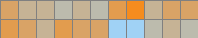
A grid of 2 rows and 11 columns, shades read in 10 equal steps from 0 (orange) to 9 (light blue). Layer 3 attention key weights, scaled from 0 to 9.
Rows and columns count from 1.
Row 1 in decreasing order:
6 6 5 5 5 5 3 3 3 2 0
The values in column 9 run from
5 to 6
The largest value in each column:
3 5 5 6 5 6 9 9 6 5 6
